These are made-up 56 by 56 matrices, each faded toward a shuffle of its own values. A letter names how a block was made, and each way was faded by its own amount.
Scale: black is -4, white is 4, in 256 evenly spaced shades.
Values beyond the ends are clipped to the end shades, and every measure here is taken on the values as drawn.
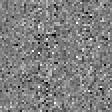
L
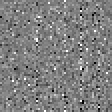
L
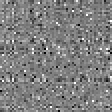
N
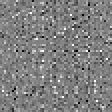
N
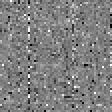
L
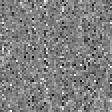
L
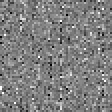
L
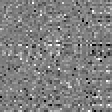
N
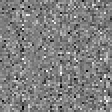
L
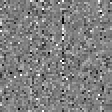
L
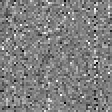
L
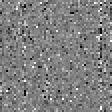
L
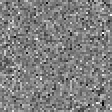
L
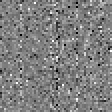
L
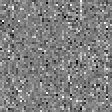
L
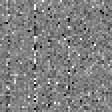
L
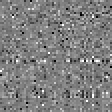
N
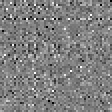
N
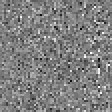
L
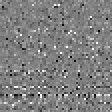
N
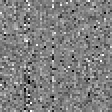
L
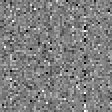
L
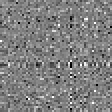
N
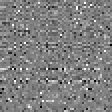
N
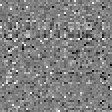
N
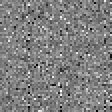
L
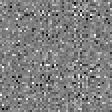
N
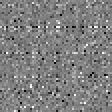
N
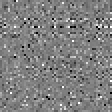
N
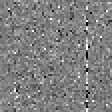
L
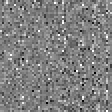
L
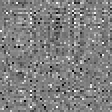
N
